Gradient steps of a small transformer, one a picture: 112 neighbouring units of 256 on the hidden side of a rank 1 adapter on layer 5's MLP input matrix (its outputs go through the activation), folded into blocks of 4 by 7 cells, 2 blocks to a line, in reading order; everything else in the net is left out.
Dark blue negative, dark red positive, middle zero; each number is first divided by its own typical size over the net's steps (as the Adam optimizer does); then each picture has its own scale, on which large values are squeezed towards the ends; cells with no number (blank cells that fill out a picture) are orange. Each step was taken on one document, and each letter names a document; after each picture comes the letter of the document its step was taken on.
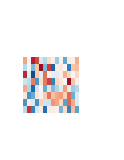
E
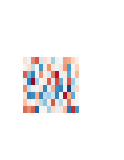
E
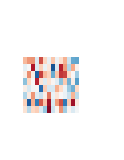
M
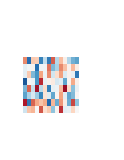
M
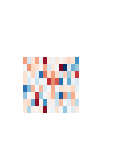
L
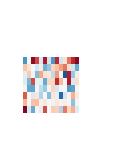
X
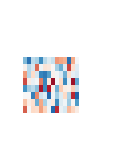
M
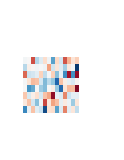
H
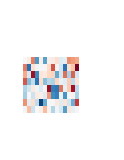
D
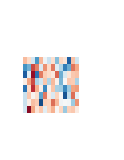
D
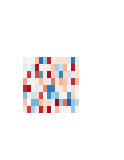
M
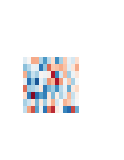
E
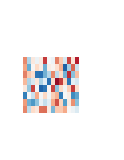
L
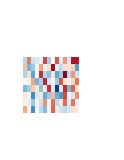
D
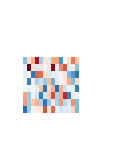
H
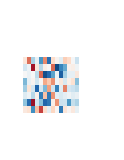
M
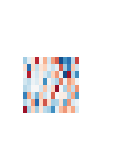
H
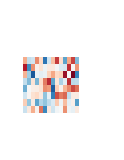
D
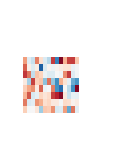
X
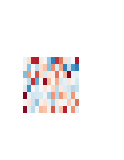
X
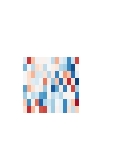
D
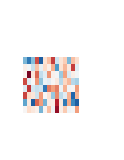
M
